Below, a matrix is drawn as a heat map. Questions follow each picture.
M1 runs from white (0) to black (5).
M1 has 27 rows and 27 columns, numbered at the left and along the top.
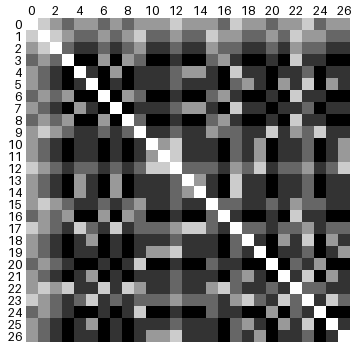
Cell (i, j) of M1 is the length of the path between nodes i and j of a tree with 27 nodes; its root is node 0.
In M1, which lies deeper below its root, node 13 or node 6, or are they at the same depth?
node 6
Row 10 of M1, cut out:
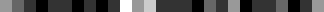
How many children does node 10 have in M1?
0
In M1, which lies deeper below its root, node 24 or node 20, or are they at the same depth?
the same depth
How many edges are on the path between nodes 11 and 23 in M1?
3
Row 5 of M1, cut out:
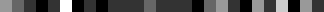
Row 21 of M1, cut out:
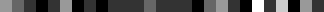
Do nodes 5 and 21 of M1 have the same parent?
yes
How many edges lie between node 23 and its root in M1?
1
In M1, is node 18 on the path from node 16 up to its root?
no
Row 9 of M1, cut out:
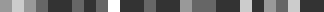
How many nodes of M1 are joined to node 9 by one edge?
3
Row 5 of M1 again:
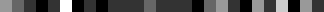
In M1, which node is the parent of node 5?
23
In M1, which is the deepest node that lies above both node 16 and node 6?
22
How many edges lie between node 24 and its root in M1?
3
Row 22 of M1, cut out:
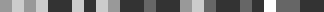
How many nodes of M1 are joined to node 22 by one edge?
5
